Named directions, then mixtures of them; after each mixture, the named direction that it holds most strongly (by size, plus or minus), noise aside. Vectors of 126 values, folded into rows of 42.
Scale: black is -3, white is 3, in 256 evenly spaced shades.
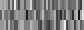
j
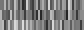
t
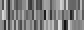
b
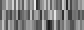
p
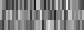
p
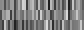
t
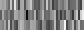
j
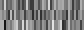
t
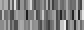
j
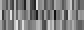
p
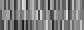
t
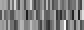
j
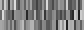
j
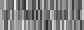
t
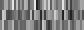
p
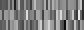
j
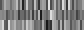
t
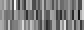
j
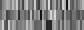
p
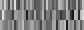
j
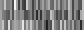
t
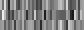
b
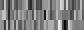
b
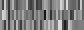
b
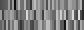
j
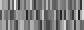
j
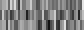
j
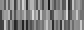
t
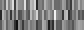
p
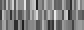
p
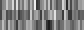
p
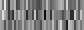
b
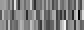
j
